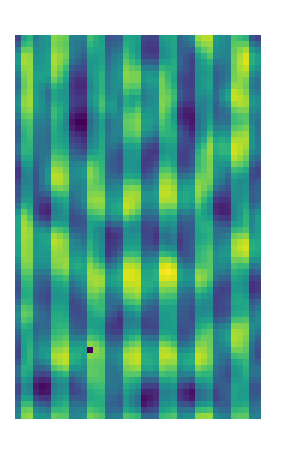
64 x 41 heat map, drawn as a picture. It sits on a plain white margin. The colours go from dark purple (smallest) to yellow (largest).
Lone odd cells: 1, lower than its neighbours. Average level on the scale: 50%. Slope: none. Stripes: upright, repeating 7 times. Rings: centred on the top middle.
